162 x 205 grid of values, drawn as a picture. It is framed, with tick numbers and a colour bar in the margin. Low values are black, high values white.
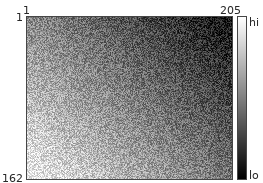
Slope: up to the bottom left. Ninth with the lowest average: top right. Stripes: none. Histogram: bell-shaped. Ninth with the highest average: bottom left. Mirror symmetry: none. Odd rows or columns: none.
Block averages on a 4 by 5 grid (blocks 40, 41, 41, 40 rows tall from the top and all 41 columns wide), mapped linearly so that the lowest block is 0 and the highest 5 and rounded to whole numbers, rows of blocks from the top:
32110
43211
44321
54432
